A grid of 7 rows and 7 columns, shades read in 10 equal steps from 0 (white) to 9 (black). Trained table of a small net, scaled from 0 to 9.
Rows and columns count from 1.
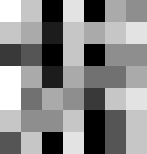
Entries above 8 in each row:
2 0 2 0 0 1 2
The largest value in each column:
7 6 9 4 9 6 4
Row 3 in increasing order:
2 4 4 6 7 9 9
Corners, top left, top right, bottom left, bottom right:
0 4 6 2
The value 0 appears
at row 1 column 1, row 4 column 1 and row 5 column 1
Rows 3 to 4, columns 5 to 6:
9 4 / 5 5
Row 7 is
6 2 9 1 9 6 2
